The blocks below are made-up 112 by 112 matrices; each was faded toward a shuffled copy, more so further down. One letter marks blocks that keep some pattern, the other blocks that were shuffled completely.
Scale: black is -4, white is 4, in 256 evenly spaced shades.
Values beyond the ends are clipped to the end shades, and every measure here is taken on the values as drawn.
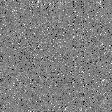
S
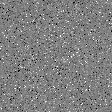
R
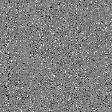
S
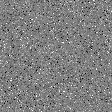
R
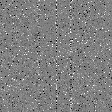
S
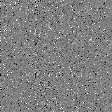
S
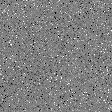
R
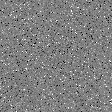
R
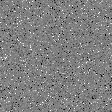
R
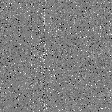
S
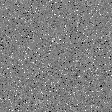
R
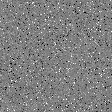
R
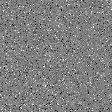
S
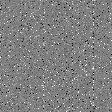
S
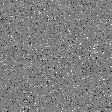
R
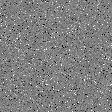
R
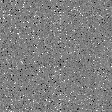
S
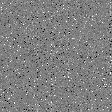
S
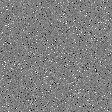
R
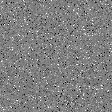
S
